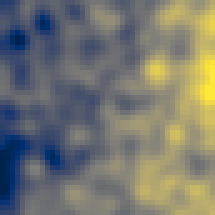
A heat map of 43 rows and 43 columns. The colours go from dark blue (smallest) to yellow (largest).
Lone odd cells: none. Slope: up to the right. Odd rows or columns: none. Grain: blotchy. Histogram: bell-shaped. Ninth with the highest average: middle right.
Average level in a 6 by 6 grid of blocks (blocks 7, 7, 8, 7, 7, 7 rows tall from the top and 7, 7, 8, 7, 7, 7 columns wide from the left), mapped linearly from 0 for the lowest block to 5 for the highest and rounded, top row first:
1 1 2 2 3 4 / 0 1 2 2 3 4 / 1 2 2 2 4 5 / 0 1 2 3 4 4 / 0 1 2 3 4 3 / 1 2 3 3 4 4
